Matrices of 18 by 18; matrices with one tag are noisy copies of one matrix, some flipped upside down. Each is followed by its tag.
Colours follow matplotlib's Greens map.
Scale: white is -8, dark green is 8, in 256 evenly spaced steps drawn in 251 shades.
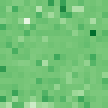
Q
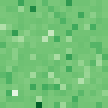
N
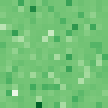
N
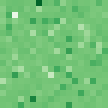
N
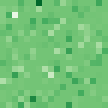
N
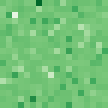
N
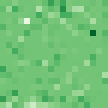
Q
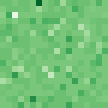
N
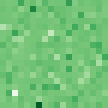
N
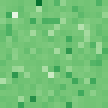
N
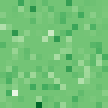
N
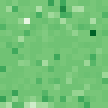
Q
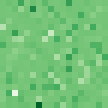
N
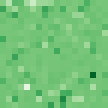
Q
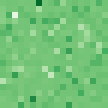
N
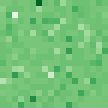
N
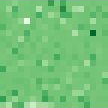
Q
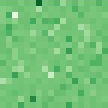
N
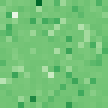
N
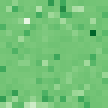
Q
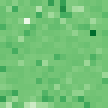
Q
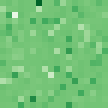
N
